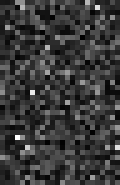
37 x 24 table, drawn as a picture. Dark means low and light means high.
Stripes: none. Seam: none. Grain: fine. Histogram: skewed, a long tail of high values. Average level on the scale: 20%.
